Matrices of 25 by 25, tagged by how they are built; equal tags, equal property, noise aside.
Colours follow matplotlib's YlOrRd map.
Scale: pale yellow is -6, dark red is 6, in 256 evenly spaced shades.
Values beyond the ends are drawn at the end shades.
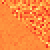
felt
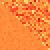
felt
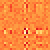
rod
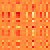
rod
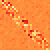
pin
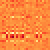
rod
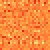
rod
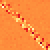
pin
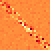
pin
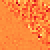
felt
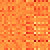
rod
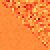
felt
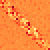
pin
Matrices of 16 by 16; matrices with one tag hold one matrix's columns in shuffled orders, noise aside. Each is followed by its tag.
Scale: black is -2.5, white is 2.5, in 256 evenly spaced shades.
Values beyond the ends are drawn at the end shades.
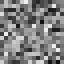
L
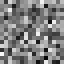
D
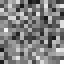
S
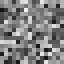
D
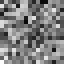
S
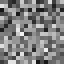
L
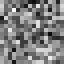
S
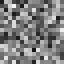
S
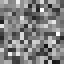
D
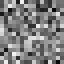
L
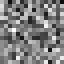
S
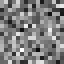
L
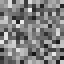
D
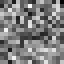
S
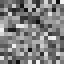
L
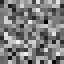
D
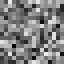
D
